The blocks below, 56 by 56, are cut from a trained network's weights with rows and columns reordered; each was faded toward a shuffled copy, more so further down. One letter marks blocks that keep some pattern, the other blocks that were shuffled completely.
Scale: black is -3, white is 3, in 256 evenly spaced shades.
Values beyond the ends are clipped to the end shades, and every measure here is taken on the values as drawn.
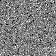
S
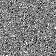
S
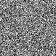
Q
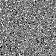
S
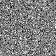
Q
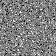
S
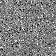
S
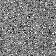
Q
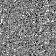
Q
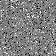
S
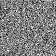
Q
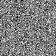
Q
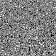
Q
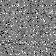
Q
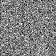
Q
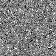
S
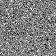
S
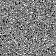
S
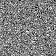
S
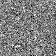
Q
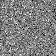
S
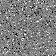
S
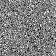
S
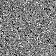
S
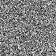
S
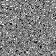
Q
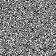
Q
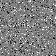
S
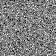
Q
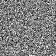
S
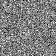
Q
